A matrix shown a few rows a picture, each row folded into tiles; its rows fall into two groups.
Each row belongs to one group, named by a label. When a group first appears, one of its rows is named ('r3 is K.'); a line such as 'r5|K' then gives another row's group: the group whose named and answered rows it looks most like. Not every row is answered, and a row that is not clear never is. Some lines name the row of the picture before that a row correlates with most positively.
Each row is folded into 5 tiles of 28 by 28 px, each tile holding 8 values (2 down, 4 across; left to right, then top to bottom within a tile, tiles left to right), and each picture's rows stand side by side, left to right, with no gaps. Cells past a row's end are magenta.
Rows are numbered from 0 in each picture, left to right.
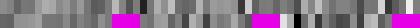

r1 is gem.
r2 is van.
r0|gem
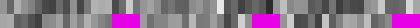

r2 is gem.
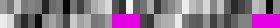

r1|gem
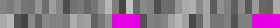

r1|gem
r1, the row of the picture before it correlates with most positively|1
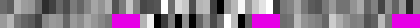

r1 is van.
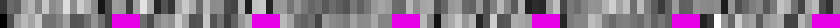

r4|gem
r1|gem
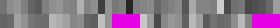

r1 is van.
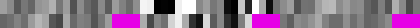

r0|gem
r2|gem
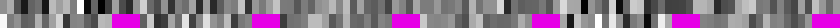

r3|van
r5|gem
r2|gem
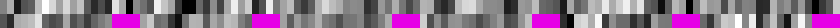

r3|gem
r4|gem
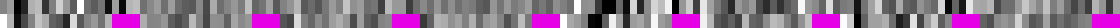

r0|van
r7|gem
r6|van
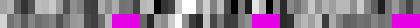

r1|gem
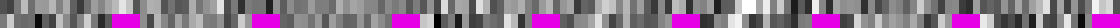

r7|van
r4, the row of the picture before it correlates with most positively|1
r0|van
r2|gem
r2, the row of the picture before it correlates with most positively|2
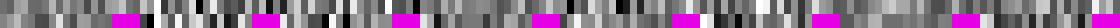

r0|van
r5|van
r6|gem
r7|van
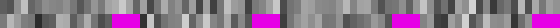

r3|gem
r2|gem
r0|van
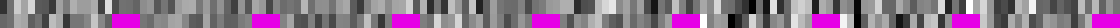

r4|gem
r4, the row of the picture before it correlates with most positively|3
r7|gem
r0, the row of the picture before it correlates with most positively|2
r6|van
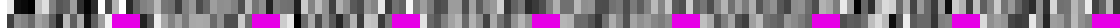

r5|van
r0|gem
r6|gem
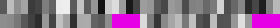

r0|van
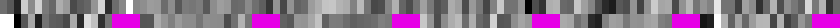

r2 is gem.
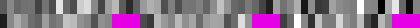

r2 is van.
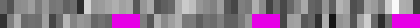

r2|van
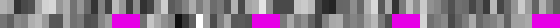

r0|gem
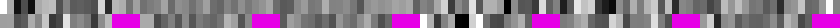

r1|van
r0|gem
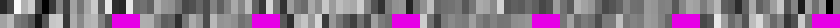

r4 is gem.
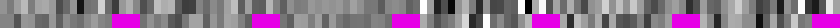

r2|gem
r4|gem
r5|van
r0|van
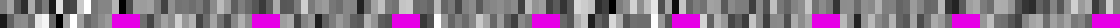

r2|van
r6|van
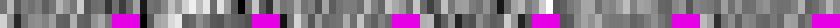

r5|van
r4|gem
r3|van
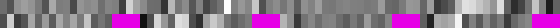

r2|van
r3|gem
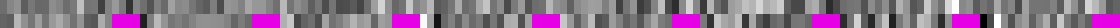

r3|van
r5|gem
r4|van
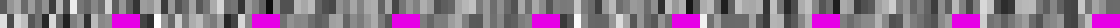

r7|gem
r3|gem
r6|gem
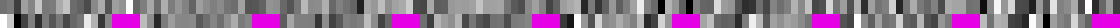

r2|van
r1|van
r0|van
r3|gem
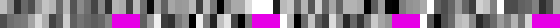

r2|van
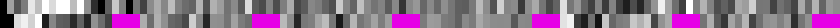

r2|van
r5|gem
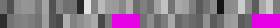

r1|van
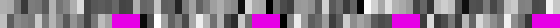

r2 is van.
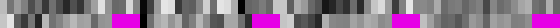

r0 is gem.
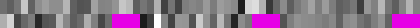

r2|van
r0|van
